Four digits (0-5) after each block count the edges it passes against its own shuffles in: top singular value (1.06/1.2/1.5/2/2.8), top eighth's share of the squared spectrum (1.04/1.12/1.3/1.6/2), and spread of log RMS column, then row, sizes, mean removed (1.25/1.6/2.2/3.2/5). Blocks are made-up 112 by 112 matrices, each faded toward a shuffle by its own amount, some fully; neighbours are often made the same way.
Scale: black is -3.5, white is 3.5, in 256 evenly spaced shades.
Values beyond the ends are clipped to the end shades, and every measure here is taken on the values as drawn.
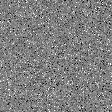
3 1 0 0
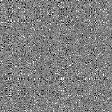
4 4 3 2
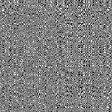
5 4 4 3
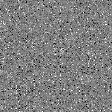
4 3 2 1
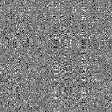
4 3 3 2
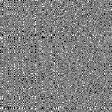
5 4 3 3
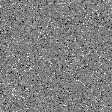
2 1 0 0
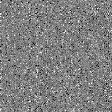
4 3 2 1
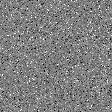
2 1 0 0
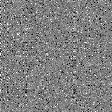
4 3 2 0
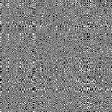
5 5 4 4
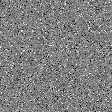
2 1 0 0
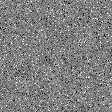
1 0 0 0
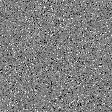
1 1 0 0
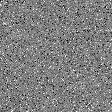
0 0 0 0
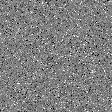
0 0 0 0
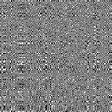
5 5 3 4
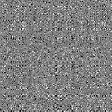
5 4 2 3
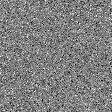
1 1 0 0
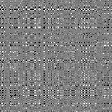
5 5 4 4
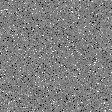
0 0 0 0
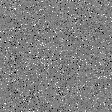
2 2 0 0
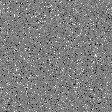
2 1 0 0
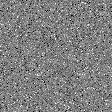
0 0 0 0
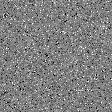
2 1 0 0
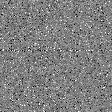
3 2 1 1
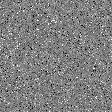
1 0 0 0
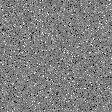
0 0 0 0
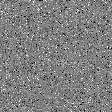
2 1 0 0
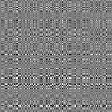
5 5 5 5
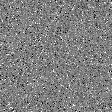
1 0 0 0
